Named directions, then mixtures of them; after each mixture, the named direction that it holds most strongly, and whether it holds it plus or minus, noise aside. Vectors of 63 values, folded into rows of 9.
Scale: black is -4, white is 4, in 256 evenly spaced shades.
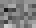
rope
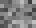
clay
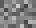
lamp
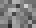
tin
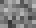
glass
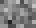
glass, plus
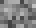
glass, plus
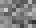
clay, minus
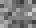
clay, minus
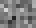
glass, plus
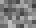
glass, minus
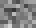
tin, minus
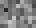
glass, minus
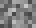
tin, plus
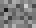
rope, plus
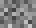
lamp, minus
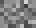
lamp, plus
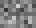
lamp, plus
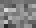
rope, minus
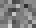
tin, minus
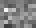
rope, minus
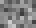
glass, minus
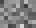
lamp, plus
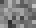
glass, plus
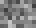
glass, minus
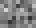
glass, plus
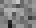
glass, plus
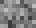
glass, plus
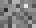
tin, plus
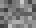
clay, plus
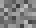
lamp, minus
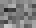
rope, plus
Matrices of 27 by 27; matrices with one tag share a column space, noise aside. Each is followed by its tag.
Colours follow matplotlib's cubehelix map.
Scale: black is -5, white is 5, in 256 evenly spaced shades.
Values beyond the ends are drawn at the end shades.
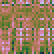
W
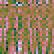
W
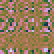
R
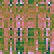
W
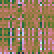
W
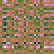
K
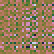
K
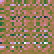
K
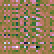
K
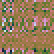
R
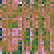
W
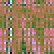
W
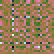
K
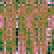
W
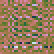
K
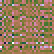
K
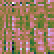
W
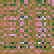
K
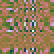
R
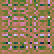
K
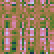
W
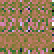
R
